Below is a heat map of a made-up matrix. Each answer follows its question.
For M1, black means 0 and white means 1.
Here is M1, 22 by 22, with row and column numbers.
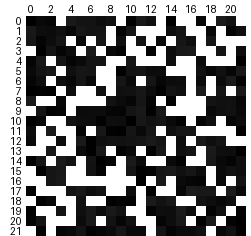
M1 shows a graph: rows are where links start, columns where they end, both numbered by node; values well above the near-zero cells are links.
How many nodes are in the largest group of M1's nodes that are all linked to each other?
4
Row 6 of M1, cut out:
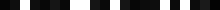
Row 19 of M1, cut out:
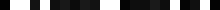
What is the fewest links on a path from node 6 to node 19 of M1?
2
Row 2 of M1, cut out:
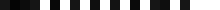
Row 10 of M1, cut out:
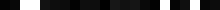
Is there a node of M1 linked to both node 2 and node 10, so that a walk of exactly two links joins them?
yes
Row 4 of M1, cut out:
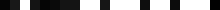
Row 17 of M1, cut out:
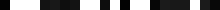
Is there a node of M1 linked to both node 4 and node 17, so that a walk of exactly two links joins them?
yes
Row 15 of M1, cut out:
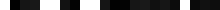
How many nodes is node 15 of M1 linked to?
6
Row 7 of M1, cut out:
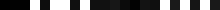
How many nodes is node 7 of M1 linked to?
7
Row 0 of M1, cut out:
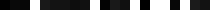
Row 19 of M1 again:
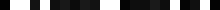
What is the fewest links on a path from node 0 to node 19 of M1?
3
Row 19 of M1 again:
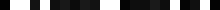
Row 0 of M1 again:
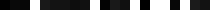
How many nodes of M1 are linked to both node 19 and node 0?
0
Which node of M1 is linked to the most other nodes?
node 16
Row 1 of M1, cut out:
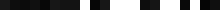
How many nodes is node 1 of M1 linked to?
7
